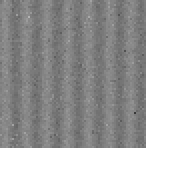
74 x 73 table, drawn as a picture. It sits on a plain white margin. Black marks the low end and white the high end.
No row or column stands out. The values follow a bell shape. Stripes running up and down repeat 7 times from left to right. Overall the values sit about 50% of the way up the scale. No seam splits the table. No overall slope runs across the table.
